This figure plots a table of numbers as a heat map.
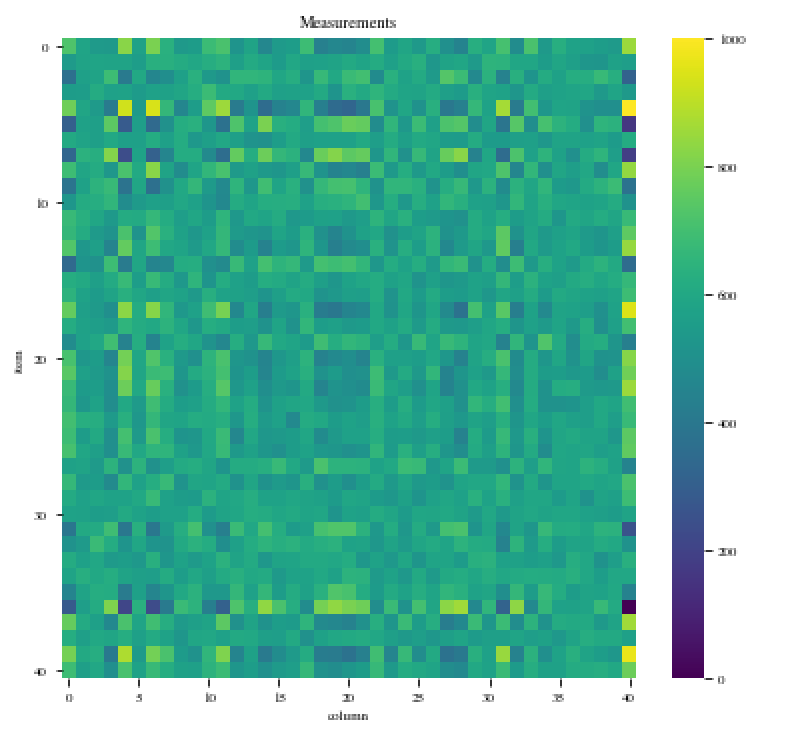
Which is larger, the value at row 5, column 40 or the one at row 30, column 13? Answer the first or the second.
the second
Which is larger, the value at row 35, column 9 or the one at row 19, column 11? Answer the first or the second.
the first
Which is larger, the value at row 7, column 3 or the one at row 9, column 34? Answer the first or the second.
the first
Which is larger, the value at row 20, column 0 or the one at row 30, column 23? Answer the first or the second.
the first
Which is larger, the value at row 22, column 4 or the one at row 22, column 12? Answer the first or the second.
the first
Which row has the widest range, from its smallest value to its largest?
36
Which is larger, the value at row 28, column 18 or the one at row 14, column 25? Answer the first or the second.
the second
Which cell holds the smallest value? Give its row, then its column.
36, 40
